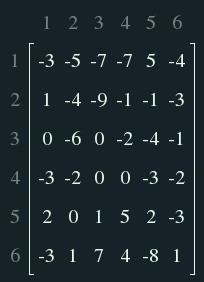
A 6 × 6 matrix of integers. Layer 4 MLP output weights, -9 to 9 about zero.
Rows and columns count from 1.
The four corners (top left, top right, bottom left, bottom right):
-3 -4 -3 1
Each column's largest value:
2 1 7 5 5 1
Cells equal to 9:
0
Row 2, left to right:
1 -4 -9 -1 -1 -3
